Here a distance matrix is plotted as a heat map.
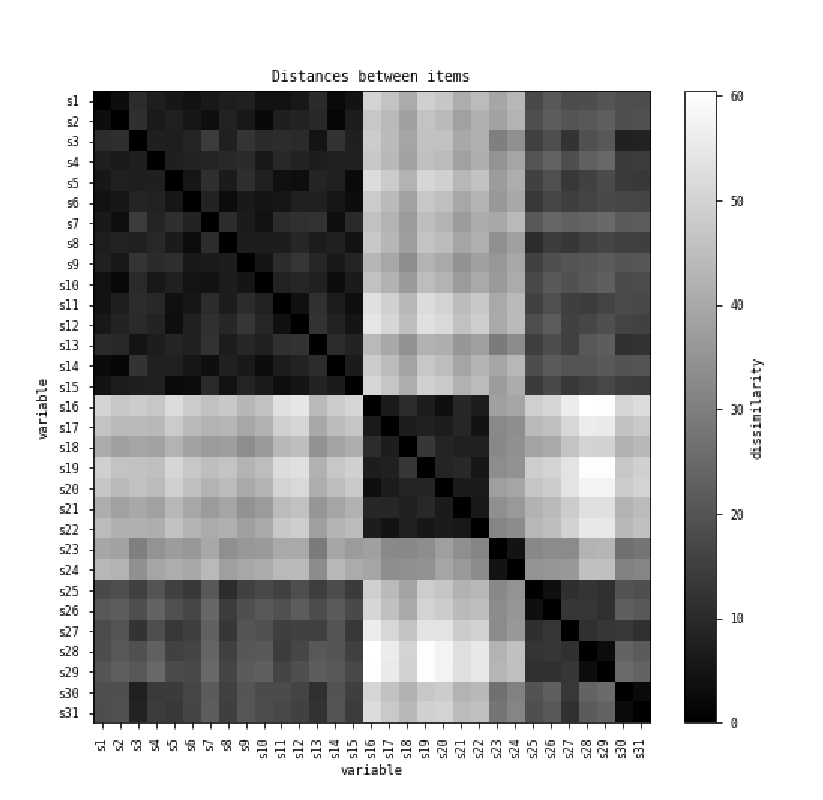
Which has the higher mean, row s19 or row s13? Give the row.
s19
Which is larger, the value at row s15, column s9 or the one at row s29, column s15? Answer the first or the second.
the second
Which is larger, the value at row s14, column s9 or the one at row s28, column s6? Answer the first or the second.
the second
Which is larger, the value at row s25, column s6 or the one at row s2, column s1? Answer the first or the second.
the first
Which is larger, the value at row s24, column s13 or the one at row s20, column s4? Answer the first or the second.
the second
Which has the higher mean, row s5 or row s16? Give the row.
s16
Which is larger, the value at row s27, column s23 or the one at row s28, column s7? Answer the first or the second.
the first
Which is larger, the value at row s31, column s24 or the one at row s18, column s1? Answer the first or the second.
the second
